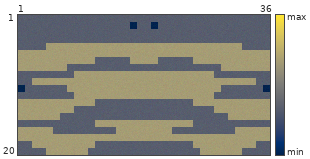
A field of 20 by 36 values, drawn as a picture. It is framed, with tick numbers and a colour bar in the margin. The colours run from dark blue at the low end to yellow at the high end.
Grain: streaks across. Mirror symmetry: left to right. Average level on the scale: 50%. Histogram: two levels.
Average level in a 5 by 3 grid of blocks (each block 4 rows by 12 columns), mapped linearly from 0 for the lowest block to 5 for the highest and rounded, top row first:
0 0 0 | 4 3 4 | 2 5 2 | 3 1 3 | 3 2 3
